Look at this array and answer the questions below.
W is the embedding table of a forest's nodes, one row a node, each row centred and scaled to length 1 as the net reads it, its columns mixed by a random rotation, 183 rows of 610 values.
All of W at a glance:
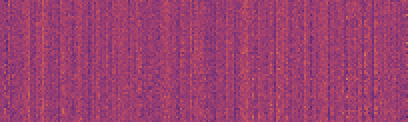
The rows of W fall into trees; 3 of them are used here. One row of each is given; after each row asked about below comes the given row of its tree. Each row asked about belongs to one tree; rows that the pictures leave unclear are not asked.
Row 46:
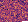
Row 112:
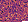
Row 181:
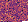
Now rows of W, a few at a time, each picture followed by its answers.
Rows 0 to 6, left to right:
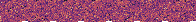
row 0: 181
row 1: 181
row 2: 181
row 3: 181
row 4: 46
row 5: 112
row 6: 181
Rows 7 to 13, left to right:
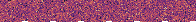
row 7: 181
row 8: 112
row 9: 181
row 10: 46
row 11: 112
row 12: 112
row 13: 46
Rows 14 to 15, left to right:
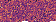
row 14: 181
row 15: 181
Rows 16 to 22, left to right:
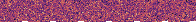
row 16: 112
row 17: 112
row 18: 46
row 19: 46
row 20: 112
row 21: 181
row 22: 46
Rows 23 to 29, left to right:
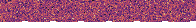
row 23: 181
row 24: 112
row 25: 112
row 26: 181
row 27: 46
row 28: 112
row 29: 112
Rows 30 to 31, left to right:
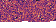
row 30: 46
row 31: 181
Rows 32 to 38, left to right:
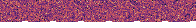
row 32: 46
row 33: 181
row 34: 46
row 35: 46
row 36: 46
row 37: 46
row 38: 181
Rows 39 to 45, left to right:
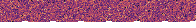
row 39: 46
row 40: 112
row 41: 181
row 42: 112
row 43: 181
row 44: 181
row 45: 181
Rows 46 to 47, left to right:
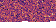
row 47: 112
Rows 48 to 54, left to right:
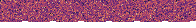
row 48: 112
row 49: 181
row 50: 46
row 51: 46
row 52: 112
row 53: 181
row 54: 181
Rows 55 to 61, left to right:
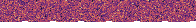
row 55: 46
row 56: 181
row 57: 112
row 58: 181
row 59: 181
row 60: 46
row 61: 181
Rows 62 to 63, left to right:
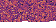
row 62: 46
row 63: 46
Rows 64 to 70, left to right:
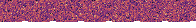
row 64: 181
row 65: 181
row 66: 112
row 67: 181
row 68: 46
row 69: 112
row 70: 181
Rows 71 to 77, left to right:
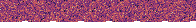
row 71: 46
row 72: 46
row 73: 181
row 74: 181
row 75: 181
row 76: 181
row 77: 46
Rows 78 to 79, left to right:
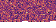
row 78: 46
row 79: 46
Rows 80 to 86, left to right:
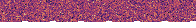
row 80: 112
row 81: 46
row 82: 46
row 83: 181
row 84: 46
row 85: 46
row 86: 112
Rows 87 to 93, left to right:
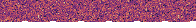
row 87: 46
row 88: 181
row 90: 181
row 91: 46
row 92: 181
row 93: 181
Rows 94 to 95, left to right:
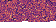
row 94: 181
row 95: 46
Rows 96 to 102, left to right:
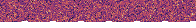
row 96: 46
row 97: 46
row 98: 46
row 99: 46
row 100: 181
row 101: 181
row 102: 112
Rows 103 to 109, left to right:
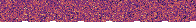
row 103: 112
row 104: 46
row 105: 46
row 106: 46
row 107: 181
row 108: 46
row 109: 46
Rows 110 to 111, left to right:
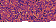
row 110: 46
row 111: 181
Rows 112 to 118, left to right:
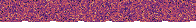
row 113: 181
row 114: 112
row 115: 181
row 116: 181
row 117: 112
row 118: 112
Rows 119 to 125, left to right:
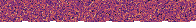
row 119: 112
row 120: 46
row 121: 46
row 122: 181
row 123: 112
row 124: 181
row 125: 181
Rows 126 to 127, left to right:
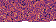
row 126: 46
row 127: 181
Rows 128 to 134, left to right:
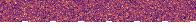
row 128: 112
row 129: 46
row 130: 46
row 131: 112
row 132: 46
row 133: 46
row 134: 46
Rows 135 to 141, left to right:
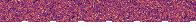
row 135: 181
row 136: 181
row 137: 46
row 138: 112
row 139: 46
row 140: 46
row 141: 46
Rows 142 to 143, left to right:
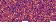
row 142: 112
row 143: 112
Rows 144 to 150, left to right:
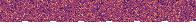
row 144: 112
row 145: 112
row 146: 112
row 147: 181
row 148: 112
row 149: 46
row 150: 181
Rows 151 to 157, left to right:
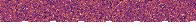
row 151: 181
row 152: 46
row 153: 112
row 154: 46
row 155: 181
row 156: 181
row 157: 46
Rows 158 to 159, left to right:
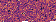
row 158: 181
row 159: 181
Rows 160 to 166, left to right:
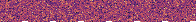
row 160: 181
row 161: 46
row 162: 46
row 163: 46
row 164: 46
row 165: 112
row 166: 112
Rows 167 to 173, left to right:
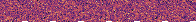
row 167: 46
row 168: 46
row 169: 46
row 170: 46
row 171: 112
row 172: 46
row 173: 46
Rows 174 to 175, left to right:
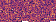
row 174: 112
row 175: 112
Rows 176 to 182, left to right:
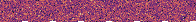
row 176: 112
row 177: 181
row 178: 112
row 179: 46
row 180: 112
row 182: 46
